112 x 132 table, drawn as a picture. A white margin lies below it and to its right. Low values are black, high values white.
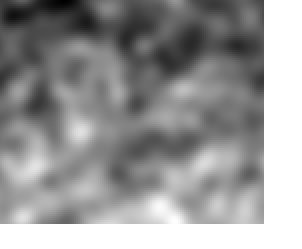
Lone odd cells: none. Grain: smooth. Ninth with the lowest average: top left. Stripes: none. Slope: up to the bottom. Average level on the scale: 50%. Histogram: bell-shaped.
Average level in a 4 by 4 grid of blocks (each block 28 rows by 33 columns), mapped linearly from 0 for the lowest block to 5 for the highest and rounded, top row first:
0 1 1 1 | 2 3 2 2 | 3 3 2 3 | 4 4 5 4
